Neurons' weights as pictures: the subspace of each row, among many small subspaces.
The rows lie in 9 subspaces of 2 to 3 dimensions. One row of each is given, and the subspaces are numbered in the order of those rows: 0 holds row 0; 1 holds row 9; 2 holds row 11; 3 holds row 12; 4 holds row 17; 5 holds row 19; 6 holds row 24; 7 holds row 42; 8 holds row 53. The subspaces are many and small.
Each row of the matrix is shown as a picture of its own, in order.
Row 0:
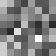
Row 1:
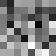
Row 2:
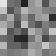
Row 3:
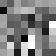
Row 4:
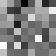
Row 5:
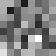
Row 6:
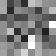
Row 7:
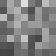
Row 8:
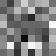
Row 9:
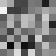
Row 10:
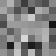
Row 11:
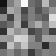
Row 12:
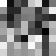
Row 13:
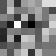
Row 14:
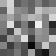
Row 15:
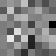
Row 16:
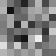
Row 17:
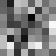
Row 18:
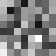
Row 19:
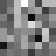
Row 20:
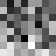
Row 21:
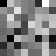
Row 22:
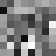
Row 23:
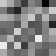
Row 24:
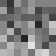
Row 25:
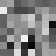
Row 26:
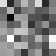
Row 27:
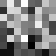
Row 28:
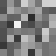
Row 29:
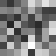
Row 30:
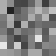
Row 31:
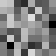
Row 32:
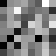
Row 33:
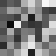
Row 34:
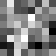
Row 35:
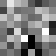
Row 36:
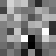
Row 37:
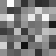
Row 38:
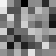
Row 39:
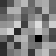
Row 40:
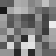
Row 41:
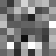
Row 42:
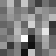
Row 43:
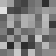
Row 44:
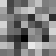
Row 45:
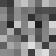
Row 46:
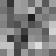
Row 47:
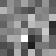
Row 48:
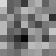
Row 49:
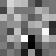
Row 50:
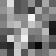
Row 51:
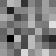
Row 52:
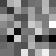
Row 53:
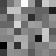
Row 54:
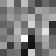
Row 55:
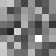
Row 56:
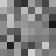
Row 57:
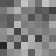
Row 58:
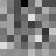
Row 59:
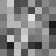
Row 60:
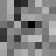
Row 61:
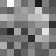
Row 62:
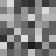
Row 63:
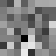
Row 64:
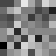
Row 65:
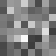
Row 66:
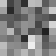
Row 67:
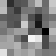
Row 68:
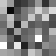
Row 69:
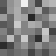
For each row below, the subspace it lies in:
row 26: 3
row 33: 5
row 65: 7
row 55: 0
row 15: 3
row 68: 7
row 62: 5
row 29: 5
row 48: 2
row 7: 6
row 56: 4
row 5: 0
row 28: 5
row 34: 4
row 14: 6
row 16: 7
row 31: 4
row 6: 3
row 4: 8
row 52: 0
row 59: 4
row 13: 5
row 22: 1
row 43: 1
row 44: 2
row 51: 0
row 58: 5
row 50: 4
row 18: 0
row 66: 3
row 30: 7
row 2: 2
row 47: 1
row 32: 3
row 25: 1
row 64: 8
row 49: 8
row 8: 2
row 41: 2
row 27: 6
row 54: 7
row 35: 8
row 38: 2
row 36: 8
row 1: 6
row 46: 4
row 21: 3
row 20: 6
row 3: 1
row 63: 7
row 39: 0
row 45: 6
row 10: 2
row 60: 5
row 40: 1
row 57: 8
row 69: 5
